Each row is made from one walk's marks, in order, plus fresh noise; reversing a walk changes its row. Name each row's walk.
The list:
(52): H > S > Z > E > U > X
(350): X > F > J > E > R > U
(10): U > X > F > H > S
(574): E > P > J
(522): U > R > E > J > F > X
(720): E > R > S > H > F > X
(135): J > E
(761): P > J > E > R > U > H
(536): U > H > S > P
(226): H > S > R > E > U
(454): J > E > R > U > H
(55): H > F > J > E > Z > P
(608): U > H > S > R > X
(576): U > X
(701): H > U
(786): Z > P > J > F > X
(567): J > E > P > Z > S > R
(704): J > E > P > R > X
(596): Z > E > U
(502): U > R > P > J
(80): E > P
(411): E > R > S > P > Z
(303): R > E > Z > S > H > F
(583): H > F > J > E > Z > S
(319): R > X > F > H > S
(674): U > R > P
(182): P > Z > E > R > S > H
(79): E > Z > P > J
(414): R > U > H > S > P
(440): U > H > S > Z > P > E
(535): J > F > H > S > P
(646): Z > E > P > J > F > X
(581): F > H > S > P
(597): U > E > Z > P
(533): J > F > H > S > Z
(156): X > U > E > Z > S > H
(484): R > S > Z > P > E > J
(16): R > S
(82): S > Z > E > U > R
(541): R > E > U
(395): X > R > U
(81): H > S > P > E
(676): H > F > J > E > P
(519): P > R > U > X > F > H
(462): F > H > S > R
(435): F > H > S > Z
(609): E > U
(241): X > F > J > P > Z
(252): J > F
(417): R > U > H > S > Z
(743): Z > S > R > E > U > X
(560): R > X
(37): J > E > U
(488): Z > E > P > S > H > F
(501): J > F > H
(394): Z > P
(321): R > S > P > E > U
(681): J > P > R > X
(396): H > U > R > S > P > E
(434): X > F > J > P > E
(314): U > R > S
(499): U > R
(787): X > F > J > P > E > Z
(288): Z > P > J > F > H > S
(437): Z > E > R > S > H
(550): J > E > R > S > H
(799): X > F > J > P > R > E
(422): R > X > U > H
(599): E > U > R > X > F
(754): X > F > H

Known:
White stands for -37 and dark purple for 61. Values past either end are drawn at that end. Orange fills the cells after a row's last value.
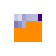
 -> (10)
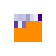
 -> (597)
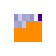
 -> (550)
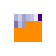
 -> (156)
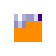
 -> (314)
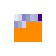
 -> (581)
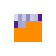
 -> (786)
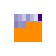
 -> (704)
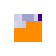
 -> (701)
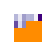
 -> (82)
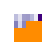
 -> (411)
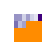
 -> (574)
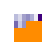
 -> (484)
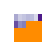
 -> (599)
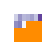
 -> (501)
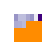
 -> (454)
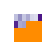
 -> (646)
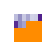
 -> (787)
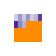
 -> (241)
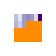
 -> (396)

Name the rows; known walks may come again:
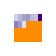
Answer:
(535)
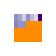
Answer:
(704)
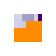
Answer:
(701)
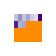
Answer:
(646)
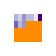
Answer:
(156)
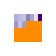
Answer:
(761)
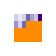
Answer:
(674)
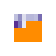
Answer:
(252)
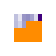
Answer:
(396)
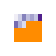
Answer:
(435)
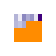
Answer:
(226)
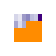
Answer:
(536)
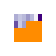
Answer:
(567)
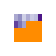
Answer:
(434)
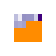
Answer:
(608)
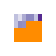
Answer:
(422)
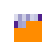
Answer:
(786)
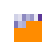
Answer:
(303)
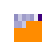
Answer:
(550)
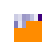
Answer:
(440)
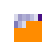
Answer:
(55)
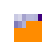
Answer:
(10)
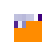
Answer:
(596)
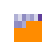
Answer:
(720)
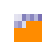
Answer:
(462)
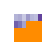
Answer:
(799)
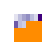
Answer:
(288)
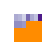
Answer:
(681)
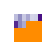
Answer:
(787)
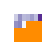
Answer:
(501)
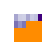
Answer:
(576)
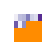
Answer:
(394)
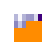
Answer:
(314)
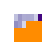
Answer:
(676)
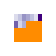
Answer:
(488)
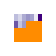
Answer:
(484)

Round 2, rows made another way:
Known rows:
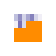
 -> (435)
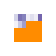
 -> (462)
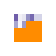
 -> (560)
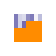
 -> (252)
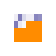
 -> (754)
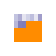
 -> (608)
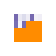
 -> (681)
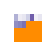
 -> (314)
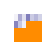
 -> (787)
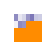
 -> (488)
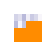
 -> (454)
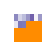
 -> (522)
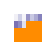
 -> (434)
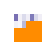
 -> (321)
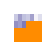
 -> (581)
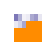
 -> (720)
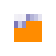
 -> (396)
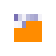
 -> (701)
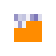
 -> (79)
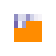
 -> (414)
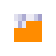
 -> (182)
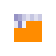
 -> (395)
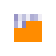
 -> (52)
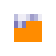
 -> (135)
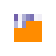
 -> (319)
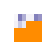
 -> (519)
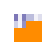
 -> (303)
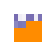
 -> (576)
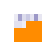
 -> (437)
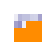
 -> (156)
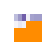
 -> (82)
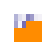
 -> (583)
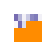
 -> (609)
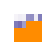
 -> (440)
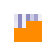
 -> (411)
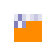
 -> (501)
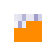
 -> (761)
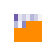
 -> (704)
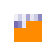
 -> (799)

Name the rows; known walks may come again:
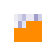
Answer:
(761)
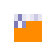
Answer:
(501)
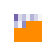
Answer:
(704)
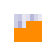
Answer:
(350)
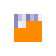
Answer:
(417)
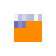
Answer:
(536)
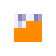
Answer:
(519)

